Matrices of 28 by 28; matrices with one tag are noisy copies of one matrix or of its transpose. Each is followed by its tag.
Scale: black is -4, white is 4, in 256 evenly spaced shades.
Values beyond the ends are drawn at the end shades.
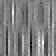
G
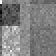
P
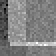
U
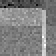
U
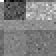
P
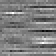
G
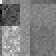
P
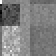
P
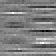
G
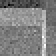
U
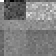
P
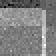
U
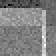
U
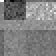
P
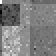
P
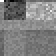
P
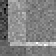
U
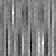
G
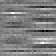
G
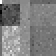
P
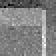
U
